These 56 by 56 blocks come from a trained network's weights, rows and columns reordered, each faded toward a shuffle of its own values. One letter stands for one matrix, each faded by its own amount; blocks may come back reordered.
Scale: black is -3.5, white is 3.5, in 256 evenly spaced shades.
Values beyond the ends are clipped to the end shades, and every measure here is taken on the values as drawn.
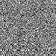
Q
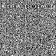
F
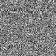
Q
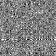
F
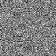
Q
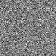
Q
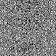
F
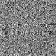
F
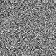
Q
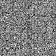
F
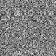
Q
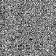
F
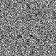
Q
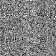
F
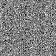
F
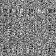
F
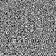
Q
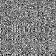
F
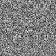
Q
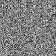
Q
